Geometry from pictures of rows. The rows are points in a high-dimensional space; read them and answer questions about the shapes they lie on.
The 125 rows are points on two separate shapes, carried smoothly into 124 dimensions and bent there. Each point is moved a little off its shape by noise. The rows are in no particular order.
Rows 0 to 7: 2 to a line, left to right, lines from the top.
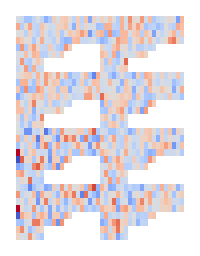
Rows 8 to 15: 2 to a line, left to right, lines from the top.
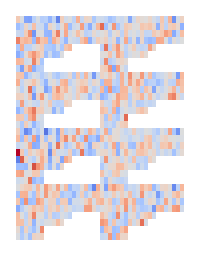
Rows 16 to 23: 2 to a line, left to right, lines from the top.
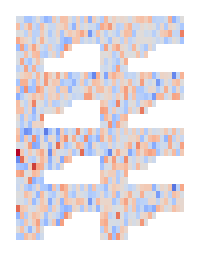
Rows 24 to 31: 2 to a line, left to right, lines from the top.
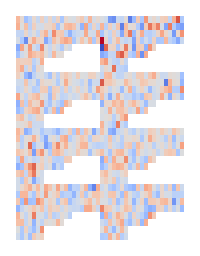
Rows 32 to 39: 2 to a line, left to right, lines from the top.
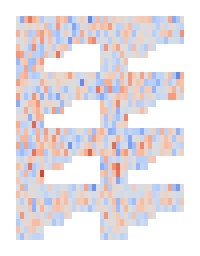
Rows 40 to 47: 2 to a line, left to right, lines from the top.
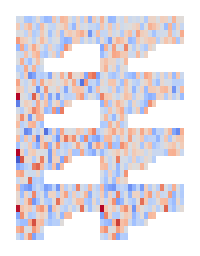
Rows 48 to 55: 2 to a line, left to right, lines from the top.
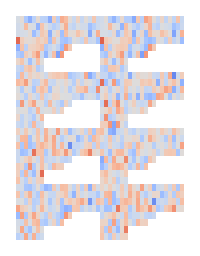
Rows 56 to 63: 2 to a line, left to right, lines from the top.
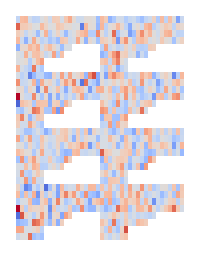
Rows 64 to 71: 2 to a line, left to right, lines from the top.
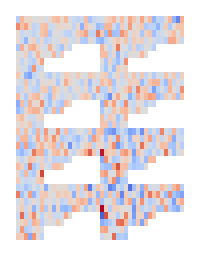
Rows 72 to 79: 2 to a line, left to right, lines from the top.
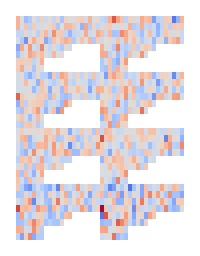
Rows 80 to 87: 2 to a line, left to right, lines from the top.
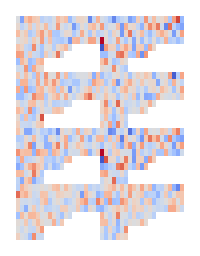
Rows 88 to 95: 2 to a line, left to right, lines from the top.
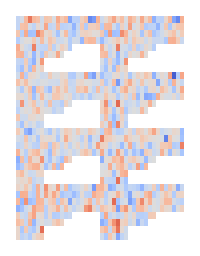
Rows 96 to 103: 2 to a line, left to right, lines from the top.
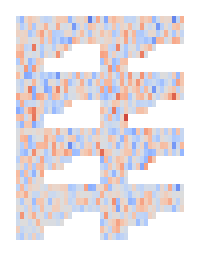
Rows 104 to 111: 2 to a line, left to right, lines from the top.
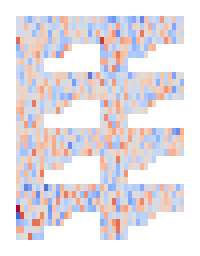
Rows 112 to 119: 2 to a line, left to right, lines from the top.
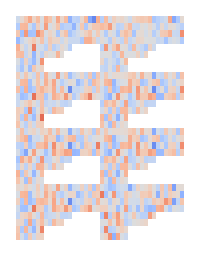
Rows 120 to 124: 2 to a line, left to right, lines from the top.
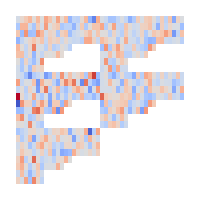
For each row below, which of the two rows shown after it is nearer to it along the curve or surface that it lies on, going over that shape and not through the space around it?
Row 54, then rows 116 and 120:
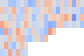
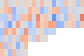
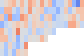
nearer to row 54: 116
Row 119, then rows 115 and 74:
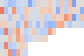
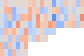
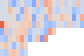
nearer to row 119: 74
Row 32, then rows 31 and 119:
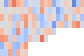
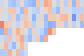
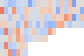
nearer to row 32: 119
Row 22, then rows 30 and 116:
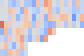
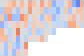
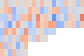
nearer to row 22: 116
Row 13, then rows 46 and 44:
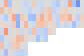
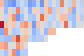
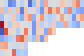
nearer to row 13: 46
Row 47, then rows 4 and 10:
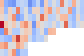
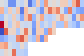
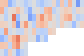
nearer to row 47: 4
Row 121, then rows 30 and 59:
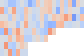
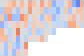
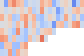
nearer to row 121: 59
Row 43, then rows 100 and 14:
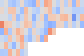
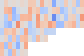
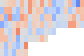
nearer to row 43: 100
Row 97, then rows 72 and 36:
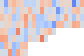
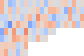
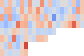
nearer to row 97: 36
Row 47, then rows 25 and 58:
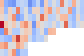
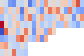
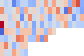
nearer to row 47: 25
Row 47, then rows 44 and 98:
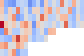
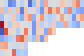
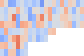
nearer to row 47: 44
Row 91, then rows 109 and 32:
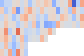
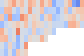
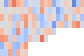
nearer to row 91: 32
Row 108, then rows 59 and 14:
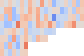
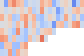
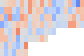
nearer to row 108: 14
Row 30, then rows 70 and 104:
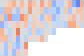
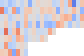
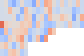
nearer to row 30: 70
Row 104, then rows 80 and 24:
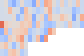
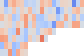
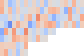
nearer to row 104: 24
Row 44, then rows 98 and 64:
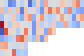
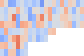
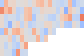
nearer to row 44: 98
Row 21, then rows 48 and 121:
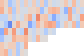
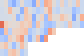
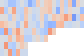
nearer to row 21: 48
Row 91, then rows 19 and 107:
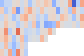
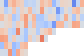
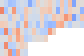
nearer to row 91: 19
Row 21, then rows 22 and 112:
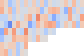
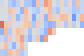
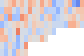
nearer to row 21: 22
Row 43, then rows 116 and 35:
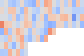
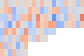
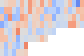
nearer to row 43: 116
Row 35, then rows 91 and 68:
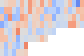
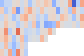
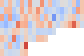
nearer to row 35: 68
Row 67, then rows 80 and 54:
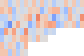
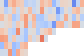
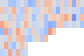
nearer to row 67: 54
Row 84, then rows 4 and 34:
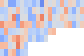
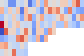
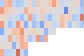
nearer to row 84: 4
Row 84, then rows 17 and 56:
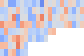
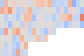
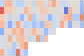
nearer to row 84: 17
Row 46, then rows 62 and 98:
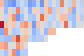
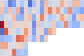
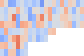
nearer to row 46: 62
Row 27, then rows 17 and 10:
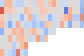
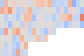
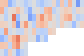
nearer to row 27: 17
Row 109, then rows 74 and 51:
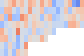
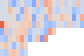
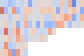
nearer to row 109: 51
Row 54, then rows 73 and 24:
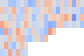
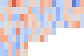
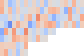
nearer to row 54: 24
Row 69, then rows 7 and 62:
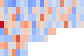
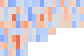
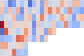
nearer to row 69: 62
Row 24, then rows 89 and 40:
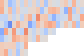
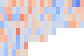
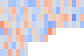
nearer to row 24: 40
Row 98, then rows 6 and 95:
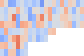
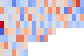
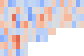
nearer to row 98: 95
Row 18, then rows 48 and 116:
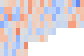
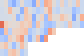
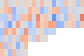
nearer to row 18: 116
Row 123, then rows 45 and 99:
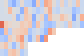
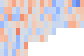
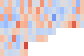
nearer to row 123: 99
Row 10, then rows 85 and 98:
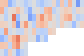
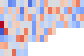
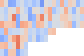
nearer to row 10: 98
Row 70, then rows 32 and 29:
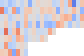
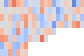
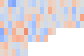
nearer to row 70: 32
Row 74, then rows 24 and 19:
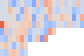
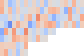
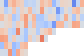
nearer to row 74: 24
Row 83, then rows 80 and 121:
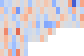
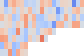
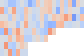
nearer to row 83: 80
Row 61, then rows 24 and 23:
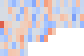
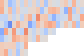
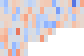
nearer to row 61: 24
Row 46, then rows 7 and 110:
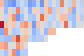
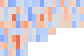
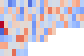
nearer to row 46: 110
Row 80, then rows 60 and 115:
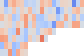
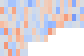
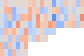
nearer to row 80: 60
